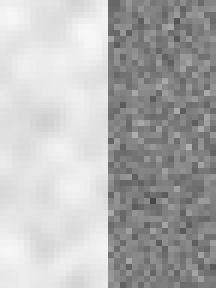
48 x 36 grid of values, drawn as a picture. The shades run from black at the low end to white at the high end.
It is made of 1 by 2 panels. Panel 1,1: very high, blotchy, faint in contrast. Panel 1,2: middling, fine-grained.
